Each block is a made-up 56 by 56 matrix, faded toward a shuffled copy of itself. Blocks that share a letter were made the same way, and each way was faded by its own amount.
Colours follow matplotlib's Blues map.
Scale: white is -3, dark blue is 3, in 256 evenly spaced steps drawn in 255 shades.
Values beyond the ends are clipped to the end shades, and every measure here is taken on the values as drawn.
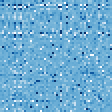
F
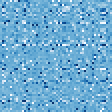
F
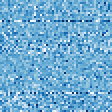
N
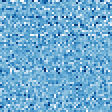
N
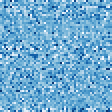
N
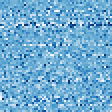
N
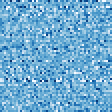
N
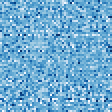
N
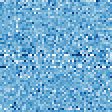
N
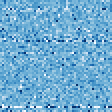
N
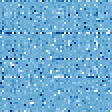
F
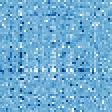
F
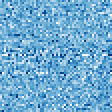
N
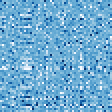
F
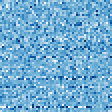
N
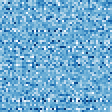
N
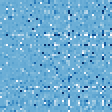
F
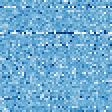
N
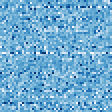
N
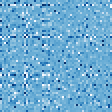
F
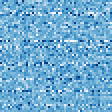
N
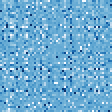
F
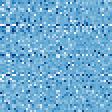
F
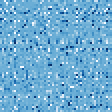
F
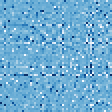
F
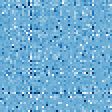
F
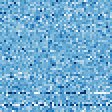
N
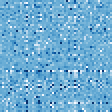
F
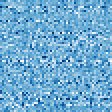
N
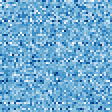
N
